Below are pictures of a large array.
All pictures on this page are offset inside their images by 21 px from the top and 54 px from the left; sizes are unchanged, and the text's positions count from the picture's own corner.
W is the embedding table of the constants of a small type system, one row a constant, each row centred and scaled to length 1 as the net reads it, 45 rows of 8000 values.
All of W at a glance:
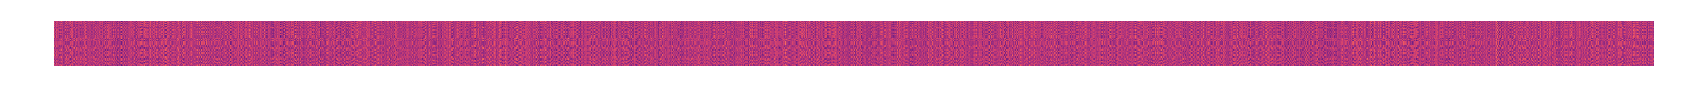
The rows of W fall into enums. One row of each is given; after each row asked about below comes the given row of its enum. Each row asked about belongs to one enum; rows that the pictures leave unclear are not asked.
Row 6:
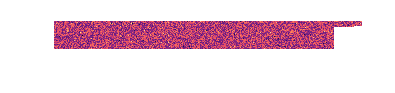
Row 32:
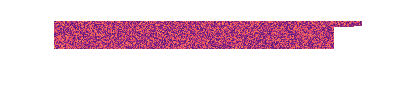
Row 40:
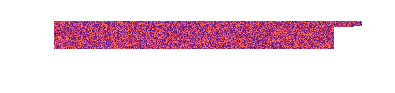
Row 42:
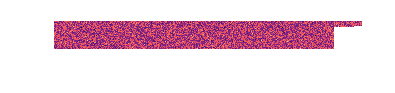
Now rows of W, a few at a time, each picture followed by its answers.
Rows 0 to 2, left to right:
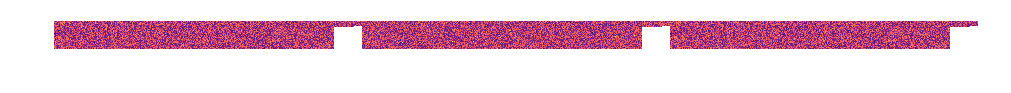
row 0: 40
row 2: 40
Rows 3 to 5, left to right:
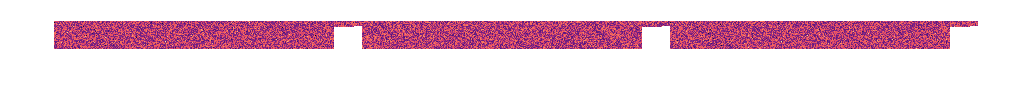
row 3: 42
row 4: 32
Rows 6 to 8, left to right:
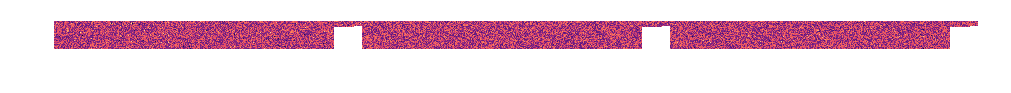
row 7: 32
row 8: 42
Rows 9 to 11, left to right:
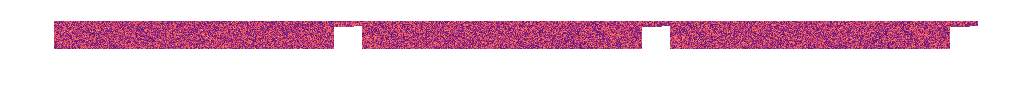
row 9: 42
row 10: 32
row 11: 32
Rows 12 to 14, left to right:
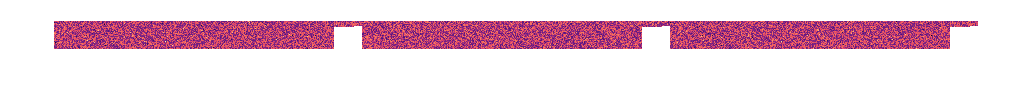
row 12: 42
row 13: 32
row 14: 42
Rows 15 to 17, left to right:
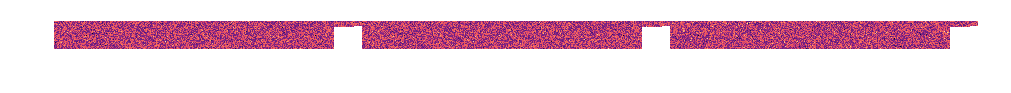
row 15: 42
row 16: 42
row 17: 6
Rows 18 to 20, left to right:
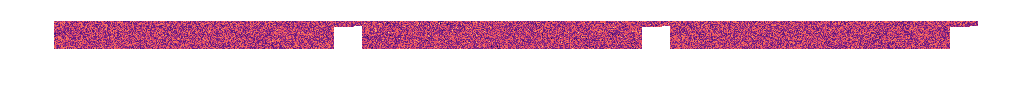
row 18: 40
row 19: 6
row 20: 32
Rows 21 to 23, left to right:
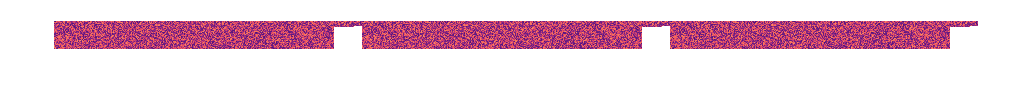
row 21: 32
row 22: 32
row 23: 32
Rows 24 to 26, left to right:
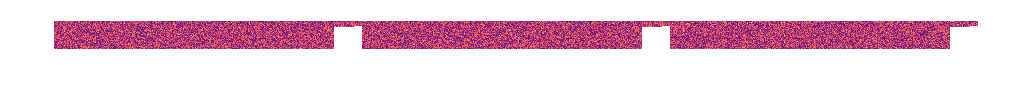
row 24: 42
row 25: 42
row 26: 6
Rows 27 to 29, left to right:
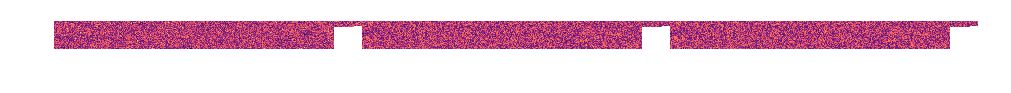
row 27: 6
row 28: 40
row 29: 40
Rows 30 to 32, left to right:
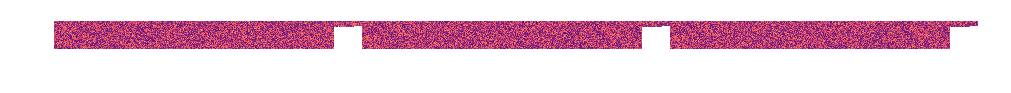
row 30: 42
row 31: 32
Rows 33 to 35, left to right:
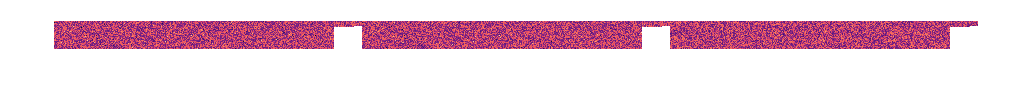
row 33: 42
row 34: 42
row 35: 40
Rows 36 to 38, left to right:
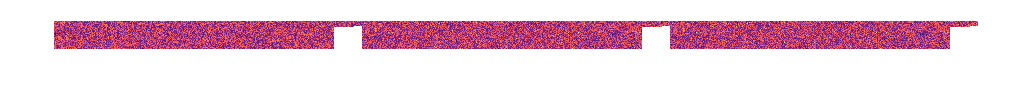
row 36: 40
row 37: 6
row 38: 6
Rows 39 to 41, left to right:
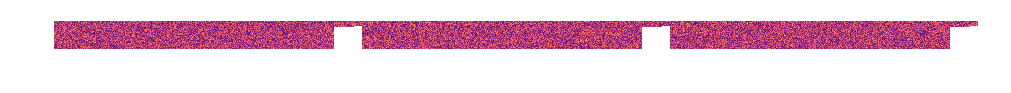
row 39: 42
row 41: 6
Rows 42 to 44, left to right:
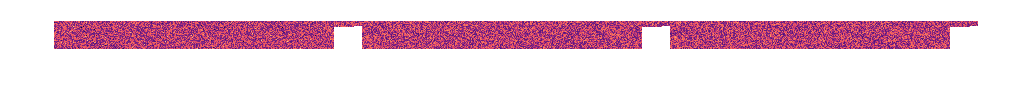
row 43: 32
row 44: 40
